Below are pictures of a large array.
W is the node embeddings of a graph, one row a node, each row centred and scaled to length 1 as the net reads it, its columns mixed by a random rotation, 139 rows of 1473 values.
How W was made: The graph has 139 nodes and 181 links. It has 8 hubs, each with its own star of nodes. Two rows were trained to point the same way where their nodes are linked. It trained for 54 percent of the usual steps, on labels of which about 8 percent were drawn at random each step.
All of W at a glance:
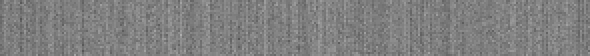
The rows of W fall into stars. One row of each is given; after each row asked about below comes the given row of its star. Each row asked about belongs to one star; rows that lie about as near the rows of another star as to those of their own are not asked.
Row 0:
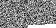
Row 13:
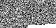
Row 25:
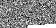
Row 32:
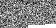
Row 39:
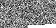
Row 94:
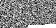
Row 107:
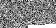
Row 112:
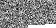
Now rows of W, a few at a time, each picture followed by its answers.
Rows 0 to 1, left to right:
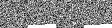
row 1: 94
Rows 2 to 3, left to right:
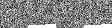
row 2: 112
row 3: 25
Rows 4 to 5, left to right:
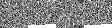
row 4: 107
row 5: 94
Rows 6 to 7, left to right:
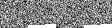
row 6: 112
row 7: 94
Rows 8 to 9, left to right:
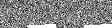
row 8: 32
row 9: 0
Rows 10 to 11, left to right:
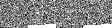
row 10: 107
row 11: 13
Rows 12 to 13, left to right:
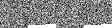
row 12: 0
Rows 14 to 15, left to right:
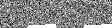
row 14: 25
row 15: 25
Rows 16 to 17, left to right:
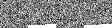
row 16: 112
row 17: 94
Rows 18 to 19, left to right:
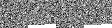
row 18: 107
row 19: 107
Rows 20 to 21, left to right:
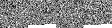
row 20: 0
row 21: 32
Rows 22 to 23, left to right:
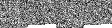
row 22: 25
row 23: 25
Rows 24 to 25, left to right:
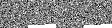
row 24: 107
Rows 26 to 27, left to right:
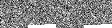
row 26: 25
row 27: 32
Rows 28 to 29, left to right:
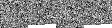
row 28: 112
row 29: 32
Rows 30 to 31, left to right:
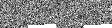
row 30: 0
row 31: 13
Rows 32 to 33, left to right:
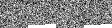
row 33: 112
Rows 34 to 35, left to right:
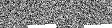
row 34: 32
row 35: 112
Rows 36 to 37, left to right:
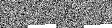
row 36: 94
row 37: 94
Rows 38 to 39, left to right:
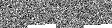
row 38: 13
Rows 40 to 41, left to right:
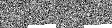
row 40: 0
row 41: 32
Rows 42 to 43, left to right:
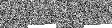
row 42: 107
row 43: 25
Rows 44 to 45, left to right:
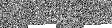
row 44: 107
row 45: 39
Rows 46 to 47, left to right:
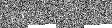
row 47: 94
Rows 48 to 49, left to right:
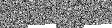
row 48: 112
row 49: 39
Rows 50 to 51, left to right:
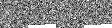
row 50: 112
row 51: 112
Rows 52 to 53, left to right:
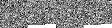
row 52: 0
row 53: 32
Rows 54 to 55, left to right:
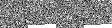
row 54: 0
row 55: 32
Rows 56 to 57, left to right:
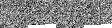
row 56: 39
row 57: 39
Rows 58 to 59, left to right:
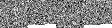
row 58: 13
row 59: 0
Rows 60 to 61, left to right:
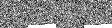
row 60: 39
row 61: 32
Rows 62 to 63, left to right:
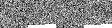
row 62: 39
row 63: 25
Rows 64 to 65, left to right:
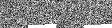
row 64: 39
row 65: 94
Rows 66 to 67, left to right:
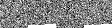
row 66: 25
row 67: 94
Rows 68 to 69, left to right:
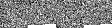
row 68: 32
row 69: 0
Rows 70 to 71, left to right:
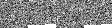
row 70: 107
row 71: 94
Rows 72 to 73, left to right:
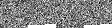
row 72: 39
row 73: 94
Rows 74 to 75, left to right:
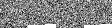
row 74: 13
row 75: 107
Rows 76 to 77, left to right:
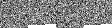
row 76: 107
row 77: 0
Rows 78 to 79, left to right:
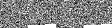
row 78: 107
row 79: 32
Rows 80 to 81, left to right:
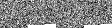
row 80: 112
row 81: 32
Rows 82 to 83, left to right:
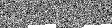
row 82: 39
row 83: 25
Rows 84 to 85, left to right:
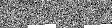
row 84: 32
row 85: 94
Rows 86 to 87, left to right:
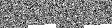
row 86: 107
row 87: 107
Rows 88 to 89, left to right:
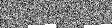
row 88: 0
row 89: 94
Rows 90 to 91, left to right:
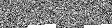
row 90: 25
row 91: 32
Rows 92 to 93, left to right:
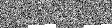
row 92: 13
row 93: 39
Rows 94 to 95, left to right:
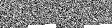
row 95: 94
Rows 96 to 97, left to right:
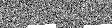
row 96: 32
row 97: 0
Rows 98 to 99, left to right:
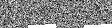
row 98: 94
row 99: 25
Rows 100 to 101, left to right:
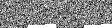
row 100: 0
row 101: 94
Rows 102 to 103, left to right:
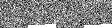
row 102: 39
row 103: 0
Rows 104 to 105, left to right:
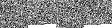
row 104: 0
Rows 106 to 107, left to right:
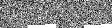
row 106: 32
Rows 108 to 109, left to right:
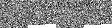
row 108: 107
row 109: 32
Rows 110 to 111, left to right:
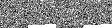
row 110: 0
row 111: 13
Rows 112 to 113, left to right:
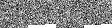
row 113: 32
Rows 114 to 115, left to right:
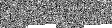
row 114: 112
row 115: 39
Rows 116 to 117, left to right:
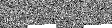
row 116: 13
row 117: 94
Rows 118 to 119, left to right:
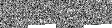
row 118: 25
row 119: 13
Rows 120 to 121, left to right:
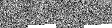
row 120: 32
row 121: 112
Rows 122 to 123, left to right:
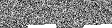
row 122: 32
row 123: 25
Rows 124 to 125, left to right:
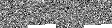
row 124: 13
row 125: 32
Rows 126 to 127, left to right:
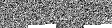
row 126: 94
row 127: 39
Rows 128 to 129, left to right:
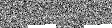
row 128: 112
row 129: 0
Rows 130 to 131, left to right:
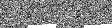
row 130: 13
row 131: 39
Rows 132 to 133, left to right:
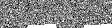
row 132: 13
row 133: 112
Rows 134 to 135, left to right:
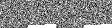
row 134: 25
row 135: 25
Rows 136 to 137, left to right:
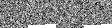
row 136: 0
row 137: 39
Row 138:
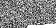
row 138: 13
